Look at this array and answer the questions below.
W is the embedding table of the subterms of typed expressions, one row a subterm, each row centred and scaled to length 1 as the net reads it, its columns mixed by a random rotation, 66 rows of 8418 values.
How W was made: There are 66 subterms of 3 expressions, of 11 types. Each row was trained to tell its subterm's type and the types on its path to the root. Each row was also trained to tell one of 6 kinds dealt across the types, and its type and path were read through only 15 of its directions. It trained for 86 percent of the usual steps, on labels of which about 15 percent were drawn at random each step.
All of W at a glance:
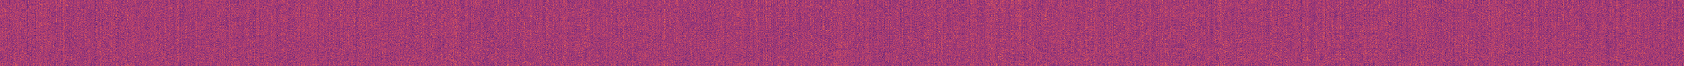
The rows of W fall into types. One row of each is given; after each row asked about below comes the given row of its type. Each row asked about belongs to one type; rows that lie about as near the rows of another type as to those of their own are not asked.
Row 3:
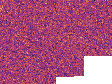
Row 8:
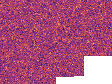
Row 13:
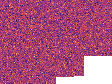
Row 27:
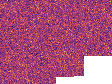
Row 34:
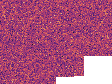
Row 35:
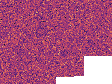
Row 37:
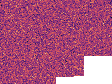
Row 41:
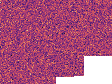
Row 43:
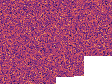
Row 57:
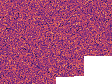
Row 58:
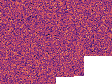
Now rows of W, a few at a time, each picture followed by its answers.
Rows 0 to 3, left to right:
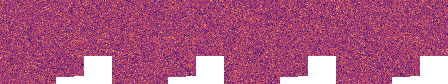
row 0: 3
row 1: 57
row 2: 27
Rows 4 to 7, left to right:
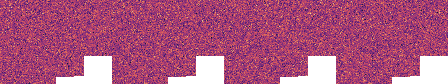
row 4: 13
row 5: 57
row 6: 34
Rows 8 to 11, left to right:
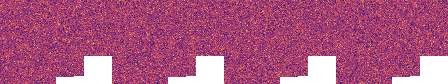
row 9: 37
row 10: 37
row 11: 8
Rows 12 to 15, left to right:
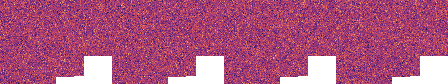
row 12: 43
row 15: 8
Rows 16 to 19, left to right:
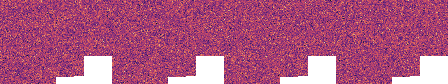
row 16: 8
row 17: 35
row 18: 57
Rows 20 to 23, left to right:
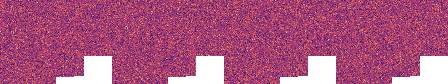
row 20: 57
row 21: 37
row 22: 13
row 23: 43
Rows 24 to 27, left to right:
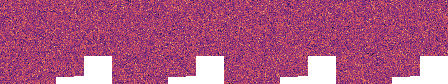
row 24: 13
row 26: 37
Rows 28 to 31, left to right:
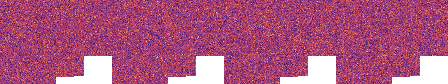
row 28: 35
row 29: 37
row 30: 34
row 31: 37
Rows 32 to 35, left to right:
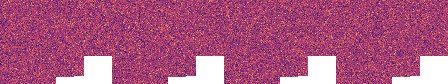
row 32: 34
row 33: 8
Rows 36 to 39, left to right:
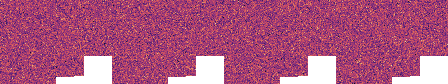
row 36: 3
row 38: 3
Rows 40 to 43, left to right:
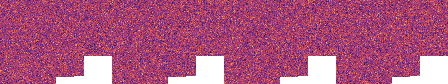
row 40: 27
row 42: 3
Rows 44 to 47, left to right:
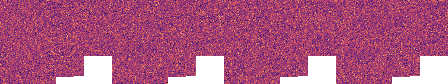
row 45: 27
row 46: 13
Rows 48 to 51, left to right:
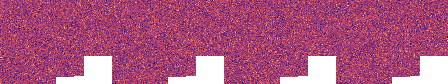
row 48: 8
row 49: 34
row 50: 41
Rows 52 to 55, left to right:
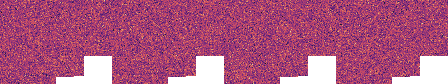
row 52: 43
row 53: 43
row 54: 27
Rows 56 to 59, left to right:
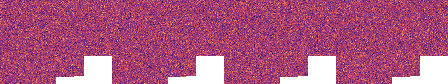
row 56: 57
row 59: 27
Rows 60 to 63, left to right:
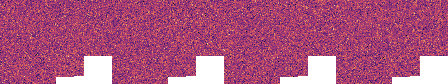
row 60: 27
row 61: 34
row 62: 58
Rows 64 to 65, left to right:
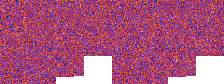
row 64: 8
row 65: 43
